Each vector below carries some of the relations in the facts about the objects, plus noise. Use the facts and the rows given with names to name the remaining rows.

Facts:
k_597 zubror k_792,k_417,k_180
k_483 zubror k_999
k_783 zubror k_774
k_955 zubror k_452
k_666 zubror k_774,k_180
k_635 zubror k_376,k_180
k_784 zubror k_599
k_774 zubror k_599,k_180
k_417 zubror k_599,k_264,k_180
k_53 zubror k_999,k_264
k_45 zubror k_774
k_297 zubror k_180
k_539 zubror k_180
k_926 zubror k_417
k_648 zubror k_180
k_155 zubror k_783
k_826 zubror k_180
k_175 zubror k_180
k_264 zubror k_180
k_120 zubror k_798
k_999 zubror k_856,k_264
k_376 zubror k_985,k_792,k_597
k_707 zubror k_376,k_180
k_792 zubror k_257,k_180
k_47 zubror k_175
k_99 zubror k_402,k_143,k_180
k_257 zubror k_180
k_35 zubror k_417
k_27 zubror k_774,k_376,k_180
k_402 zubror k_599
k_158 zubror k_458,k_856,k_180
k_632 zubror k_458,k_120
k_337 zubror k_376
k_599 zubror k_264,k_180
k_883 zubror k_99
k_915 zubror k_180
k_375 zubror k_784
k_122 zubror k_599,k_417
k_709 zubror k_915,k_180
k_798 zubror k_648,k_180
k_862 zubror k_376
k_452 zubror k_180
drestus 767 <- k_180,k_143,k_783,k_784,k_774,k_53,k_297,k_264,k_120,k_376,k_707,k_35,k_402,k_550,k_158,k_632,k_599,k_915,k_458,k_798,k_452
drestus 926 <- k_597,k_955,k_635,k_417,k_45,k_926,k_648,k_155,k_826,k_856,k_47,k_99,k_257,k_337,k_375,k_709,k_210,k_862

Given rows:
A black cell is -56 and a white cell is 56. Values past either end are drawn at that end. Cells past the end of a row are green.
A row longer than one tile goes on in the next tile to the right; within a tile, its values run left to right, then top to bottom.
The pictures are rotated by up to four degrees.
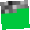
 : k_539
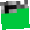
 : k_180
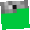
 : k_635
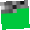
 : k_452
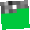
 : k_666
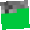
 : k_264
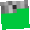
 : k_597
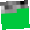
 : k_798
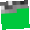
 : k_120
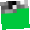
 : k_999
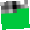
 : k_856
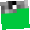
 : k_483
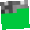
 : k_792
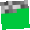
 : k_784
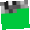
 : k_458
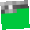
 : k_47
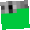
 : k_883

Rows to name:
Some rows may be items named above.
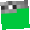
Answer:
k_709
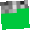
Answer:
k_35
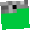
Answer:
k_257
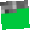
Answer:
k_774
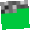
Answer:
k_175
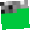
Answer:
k_985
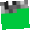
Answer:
k_458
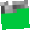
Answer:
k_210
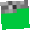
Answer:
k_826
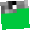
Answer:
k_483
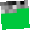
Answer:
k_53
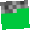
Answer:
k_915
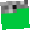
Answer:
k_648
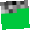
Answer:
k_158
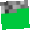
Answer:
k_599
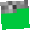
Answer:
k_826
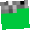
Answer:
k_550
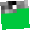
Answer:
k_483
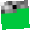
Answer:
k_955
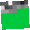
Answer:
k_120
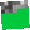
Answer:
k_792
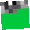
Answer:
k_458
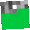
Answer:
k_122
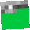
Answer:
k_47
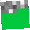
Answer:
k_417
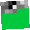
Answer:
k_999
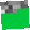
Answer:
k_402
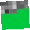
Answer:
k_774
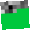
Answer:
k_143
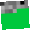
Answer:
k_707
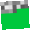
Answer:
k_375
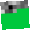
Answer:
k_143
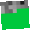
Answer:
k_297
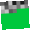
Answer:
k_632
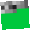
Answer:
k_99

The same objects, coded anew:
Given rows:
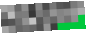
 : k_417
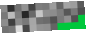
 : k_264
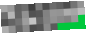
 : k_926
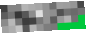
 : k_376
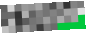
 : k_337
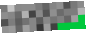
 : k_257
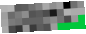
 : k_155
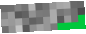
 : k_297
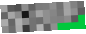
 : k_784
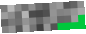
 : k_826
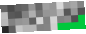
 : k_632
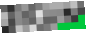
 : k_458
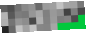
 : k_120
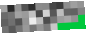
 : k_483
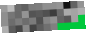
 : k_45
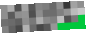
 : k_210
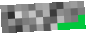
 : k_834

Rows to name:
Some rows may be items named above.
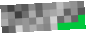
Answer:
k_158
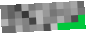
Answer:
k_550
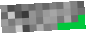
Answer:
k_35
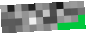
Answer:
k_999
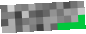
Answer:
k_635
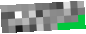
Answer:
k_883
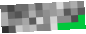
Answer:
k_632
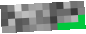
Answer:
k_792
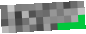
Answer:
k_597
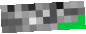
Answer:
k_999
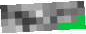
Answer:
k_376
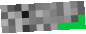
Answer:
k_784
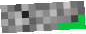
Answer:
k_402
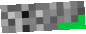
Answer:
k_599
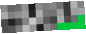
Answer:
k_856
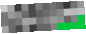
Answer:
k_375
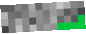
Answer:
k_798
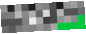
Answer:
k_999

